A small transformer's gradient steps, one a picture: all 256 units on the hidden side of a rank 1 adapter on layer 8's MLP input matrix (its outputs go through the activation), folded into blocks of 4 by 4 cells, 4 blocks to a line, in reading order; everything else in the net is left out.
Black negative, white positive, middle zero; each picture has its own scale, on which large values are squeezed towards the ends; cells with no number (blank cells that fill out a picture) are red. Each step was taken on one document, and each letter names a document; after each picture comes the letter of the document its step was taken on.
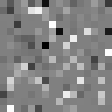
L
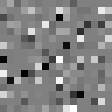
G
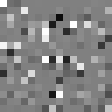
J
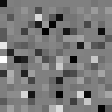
J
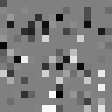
J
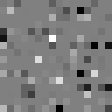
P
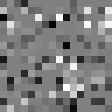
G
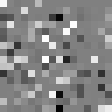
J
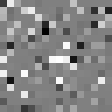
G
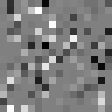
L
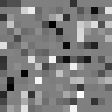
G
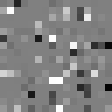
P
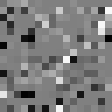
G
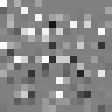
J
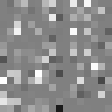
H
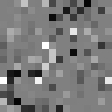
H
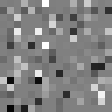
L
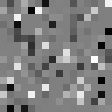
L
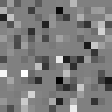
G
